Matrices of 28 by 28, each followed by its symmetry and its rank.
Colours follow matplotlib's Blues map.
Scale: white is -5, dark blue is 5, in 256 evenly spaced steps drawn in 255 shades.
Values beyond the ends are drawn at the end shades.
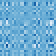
neither, rank two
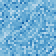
symmetric, full rank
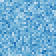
neither, full rank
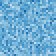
neither, full rank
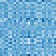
neither, rank three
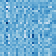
neither, rank three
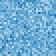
neither, full rank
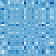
antisymmetric, rank two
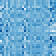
neither, rank three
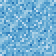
symmetric, full rank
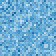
symmetric, full rank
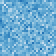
symmetric, full rank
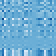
neither, rank two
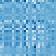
neither, rank two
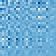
antisymmetric, rank two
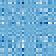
antisymmetric, rank two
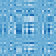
antisymmetric, rank two
